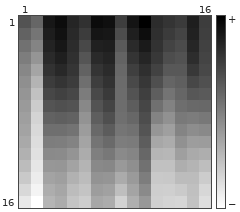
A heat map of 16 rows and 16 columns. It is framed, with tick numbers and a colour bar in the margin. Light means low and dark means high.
The field climbs toward the top. The grain runs up and down. The bottom right is the calmest part. The top middle is the ninth with the highest average.
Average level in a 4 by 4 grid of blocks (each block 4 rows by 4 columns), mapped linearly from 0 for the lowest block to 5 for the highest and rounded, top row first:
4 5 5 4 | 3 4 4 3 | 1 2 2 2 | 0 1 1 0
